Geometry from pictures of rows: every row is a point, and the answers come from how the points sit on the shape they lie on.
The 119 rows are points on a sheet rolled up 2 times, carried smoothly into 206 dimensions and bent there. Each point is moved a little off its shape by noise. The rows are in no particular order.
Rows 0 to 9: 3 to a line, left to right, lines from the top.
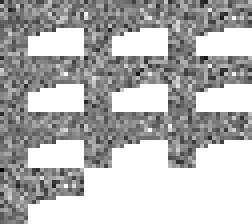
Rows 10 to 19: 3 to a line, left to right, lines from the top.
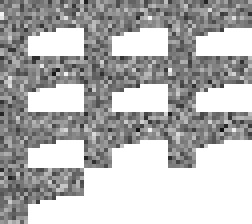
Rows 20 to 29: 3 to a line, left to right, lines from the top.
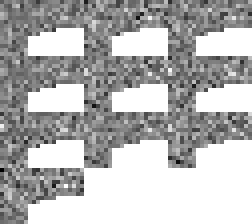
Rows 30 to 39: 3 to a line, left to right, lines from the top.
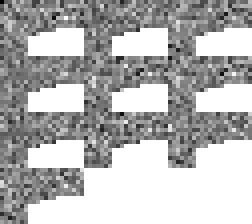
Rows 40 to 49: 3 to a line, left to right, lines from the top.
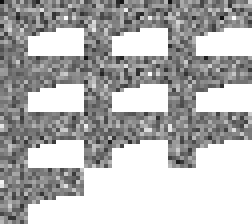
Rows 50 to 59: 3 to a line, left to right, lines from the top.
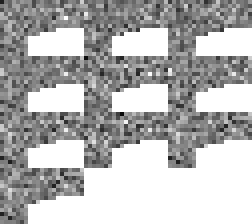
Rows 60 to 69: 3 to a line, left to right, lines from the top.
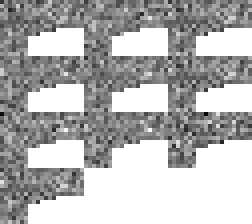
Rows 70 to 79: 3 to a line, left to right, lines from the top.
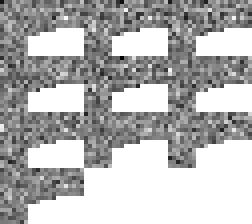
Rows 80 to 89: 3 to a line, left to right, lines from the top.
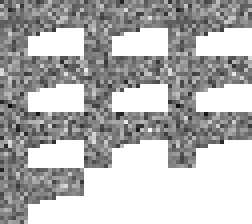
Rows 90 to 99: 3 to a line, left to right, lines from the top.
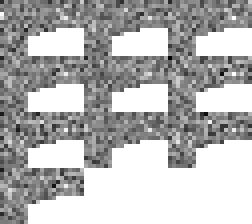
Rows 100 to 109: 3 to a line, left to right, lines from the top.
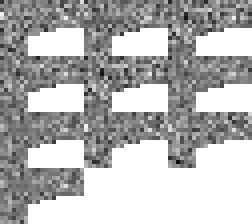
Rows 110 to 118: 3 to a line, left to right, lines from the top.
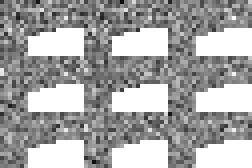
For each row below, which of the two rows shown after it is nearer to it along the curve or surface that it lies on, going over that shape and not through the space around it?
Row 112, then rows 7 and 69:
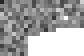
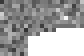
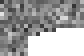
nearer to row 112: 7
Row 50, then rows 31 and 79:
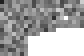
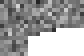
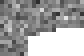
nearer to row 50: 79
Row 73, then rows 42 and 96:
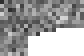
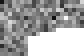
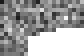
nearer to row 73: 42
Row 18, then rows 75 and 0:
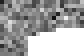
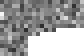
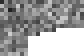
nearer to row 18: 75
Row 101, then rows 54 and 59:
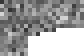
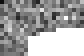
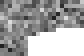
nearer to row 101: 59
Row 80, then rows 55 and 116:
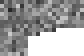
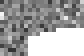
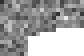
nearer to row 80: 55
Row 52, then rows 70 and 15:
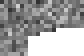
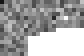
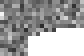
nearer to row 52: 15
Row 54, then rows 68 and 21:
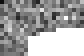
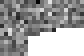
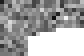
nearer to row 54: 21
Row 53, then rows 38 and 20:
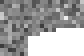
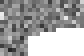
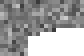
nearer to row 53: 20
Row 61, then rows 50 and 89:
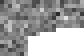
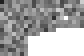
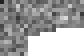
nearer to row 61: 50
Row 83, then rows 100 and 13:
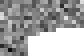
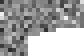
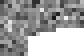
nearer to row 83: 100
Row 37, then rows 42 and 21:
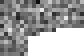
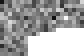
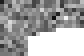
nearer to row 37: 21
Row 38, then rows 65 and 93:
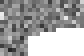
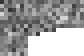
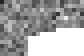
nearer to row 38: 65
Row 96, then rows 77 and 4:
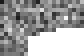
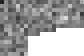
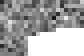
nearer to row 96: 4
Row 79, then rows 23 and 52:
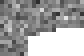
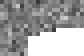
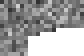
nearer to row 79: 52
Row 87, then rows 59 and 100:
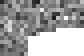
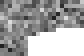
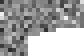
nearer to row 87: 59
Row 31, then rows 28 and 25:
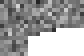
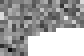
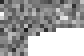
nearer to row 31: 25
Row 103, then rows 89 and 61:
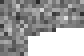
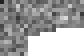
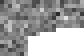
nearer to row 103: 61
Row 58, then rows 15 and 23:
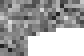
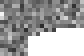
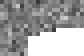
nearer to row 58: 15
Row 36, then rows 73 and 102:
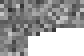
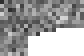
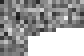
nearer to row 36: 73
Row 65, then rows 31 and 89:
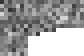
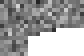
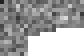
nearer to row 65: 31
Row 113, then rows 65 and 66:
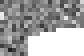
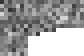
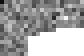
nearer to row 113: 65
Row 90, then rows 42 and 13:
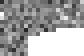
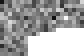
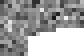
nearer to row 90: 42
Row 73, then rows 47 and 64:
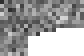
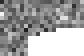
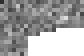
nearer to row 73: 47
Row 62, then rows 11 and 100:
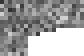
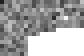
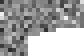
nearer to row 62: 100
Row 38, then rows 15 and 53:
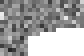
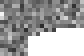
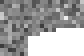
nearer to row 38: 15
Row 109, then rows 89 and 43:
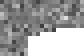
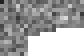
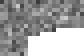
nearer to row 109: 43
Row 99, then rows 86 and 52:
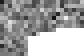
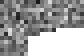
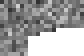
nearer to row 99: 86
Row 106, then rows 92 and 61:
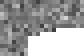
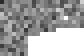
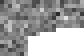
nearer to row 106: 92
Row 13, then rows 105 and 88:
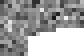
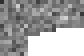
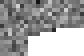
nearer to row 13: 88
